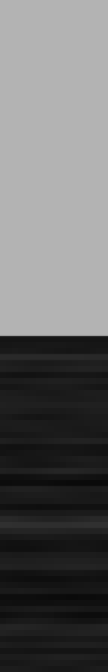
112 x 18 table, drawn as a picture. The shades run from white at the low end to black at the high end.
It is made of 2 by 1 panels. Panel 1,1: low, flat. Panel 2,1: very high, streaked across, faint in contrast.
